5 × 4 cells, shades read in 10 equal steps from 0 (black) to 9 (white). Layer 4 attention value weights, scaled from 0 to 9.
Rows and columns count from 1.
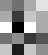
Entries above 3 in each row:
4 3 3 2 3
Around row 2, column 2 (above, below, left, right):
4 0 6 7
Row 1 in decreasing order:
8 6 5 4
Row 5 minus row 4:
3 -4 5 2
